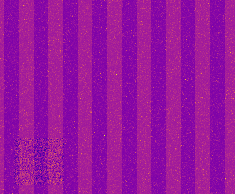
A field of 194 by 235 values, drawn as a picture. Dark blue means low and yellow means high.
An odd patch, rougher than its surroundings, sits in the bottom left. There is no overall slope. Stripes running up and down repeat 8 times from left to right. Overall the values sit about 30% of the way up the scale. The bottom left is the roughest part.
